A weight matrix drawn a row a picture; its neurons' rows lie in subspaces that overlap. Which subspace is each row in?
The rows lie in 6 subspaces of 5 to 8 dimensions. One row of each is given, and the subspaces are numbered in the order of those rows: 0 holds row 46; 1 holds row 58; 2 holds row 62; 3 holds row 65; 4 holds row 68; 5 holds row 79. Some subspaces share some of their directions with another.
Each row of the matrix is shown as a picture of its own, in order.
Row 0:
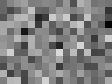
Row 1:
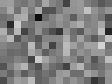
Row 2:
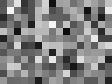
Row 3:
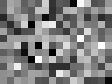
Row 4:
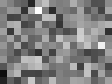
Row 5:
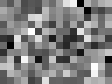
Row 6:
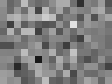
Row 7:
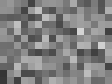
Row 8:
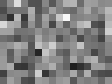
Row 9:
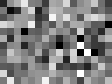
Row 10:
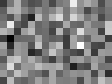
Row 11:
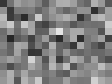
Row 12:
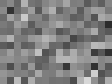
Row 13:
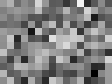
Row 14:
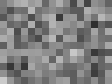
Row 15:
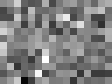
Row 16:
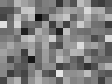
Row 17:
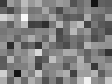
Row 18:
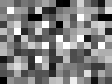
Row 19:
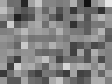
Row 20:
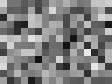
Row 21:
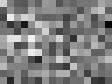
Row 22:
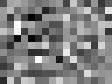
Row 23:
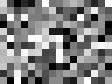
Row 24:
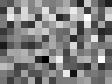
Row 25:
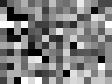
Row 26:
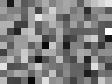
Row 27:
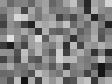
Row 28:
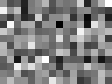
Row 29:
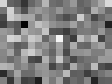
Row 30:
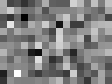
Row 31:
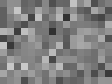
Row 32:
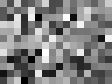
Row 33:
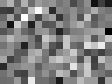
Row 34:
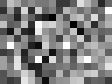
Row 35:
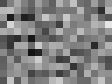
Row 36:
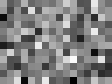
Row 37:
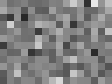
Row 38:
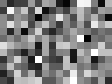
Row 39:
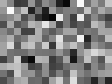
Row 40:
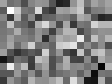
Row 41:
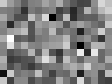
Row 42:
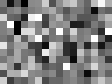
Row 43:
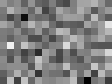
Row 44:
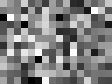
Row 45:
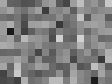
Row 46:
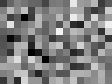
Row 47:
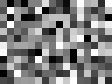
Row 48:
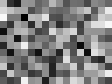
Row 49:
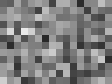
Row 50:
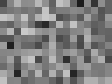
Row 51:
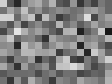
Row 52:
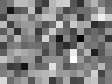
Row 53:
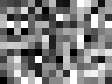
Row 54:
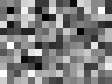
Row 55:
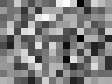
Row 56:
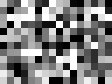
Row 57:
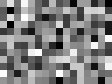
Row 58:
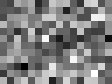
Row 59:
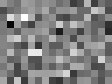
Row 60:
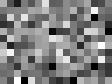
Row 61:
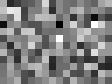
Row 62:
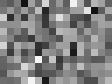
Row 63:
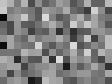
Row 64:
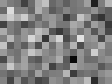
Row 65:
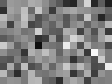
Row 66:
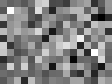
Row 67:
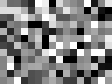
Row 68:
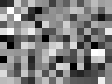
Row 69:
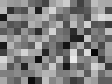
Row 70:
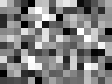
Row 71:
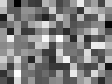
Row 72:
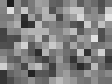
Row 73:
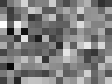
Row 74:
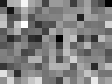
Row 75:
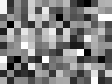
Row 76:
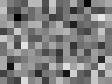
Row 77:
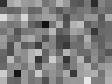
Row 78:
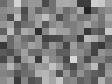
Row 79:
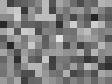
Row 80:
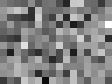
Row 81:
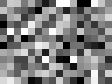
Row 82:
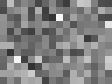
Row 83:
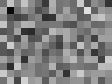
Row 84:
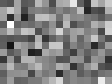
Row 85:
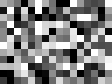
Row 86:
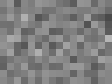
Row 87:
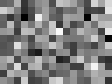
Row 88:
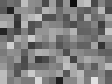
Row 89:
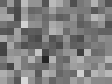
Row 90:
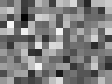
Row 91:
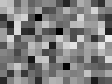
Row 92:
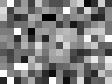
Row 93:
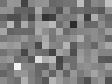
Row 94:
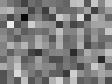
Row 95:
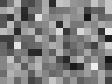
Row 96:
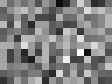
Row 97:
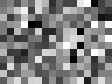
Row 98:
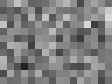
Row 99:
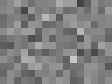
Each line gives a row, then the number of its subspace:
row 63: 2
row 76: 5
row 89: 0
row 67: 2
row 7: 4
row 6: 5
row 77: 3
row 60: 3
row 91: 2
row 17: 3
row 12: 3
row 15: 0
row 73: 4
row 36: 3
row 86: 0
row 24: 0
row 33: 4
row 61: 5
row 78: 3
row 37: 3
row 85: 5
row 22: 2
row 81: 4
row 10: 0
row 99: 4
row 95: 5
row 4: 4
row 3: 5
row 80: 0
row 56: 5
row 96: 0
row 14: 1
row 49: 4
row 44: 2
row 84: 3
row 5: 1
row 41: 0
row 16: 0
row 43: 3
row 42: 2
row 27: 3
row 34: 5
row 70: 4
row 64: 3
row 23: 3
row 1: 2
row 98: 0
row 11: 2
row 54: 4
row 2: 5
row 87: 5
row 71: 3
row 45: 4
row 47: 1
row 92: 1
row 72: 0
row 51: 5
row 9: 0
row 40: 3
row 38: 1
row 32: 0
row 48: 5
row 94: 4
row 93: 5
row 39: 4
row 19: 5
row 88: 2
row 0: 0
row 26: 4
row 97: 2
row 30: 3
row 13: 1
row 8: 0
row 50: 3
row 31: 0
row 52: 1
